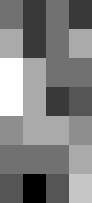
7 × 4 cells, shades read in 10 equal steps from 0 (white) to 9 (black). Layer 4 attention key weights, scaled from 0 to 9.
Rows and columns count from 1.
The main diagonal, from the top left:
5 7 5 6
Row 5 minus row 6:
-1 -2 -2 1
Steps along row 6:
same same down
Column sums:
23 37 36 30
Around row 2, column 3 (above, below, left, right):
5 5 7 3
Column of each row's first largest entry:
2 2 3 3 1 1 2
